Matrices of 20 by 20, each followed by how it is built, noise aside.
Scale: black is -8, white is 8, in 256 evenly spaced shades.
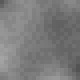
smooth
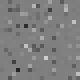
sparse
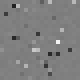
sparse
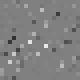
sparse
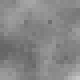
smooth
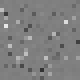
sparse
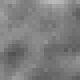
smooth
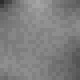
smooth
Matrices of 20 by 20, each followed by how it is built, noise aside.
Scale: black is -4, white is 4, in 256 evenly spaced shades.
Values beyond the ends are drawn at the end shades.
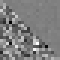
lower triangular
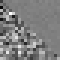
lower triangular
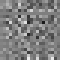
low rank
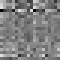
low rank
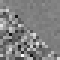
lower triangular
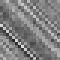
Toeplitz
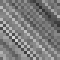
Toeplitz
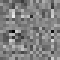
low rank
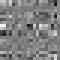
low rank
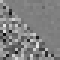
lower triangular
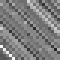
Toeplitz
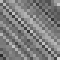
Toeplitz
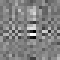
low rank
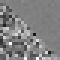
lower triangular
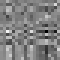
low rank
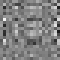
low rank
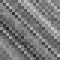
Toeplitz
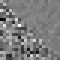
lower triangular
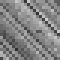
Toeplitz
